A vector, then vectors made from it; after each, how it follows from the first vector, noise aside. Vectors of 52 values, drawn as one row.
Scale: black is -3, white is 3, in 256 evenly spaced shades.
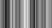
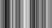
copied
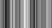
copied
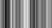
copied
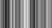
copied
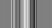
partly zeroed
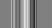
partly zeroed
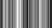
wrapped around
